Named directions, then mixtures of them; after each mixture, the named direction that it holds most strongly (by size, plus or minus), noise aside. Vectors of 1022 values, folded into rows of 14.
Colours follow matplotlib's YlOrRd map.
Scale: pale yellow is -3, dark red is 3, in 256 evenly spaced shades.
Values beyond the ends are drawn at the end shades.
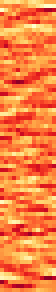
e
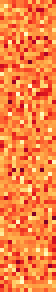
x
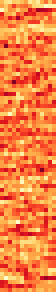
e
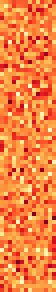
x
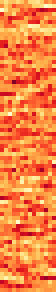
e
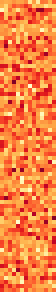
x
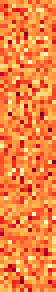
x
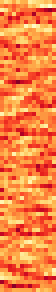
e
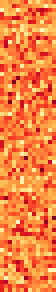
x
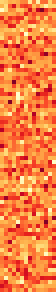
x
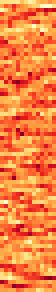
e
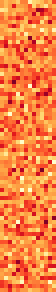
x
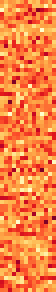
x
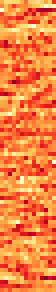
e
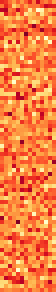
x
